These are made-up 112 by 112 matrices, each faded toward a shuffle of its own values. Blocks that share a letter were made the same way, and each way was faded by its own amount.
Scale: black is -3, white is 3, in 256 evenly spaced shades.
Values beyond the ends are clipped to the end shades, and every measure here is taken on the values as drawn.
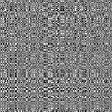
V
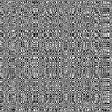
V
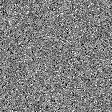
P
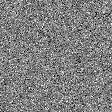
P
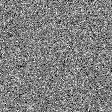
P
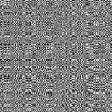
V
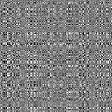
V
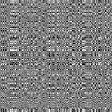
V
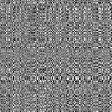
V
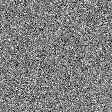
P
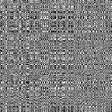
V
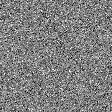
P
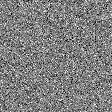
P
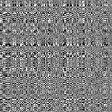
V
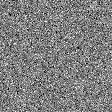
P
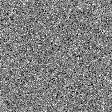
P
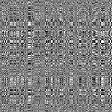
V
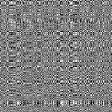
V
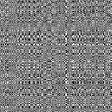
V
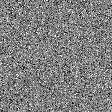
P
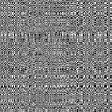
V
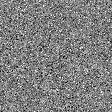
P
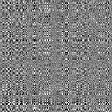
V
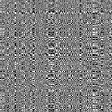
V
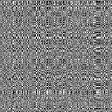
V
